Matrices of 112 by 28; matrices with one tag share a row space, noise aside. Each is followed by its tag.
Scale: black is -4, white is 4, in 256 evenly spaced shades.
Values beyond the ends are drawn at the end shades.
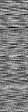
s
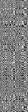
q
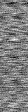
s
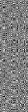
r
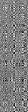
q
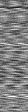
s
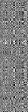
q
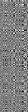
q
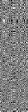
r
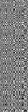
q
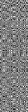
r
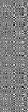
q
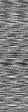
s
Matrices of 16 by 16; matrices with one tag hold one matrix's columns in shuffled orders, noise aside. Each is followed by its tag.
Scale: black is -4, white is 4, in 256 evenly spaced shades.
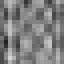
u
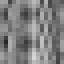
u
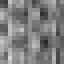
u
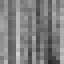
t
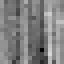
t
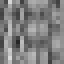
u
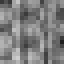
u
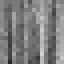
t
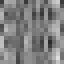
u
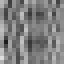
u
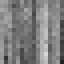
t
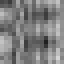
u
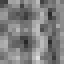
u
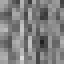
u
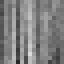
t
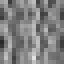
u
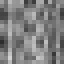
u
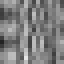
u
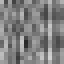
u
